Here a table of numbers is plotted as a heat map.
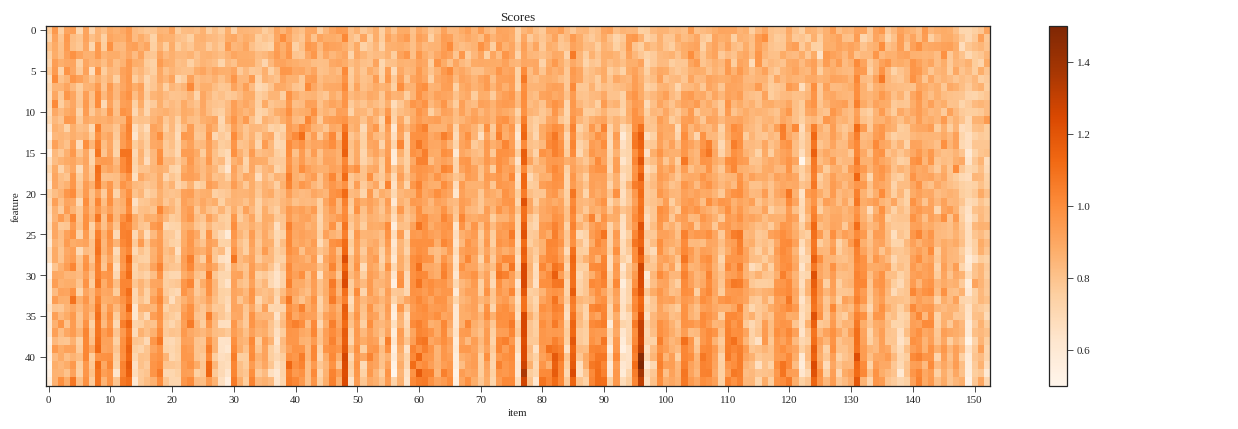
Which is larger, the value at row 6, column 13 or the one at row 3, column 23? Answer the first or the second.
the first
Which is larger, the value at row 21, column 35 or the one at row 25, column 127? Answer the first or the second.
the second
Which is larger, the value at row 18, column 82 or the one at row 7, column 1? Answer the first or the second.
the first
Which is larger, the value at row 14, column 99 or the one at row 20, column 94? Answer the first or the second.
the first
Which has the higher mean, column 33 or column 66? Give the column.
33
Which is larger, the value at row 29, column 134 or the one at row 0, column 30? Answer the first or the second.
the first
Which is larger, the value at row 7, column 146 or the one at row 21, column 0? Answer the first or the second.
the first
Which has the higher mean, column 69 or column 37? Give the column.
69
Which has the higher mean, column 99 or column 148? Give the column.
99
